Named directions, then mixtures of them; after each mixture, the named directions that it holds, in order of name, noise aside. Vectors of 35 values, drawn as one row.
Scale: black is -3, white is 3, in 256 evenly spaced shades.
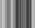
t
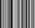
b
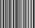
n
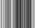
t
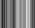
b, t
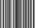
n, t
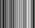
n, t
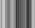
t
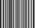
b, n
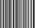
n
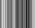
b, t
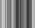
t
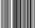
b, t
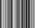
b, t
